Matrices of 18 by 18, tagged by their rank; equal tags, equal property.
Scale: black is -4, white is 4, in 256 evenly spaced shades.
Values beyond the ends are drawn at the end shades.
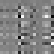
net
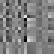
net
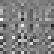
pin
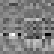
pin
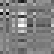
net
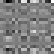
net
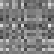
net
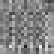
pin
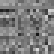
pin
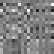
pin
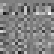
pin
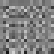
net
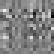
pin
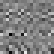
pin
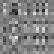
net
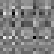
net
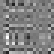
net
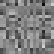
pin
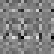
net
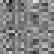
pin
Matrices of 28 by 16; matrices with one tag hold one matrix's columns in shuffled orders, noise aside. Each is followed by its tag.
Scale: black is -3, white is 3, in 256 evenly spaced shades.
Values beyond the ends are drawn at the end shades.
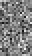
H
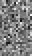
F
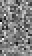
F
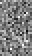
H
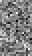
H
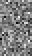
H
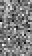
F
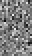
F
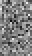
F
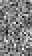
H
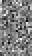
F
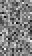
H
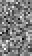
H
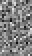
F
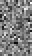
F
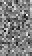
F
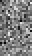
F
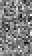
F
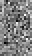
F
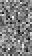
H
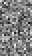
H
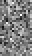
F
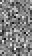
H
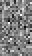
F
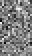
F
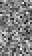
H
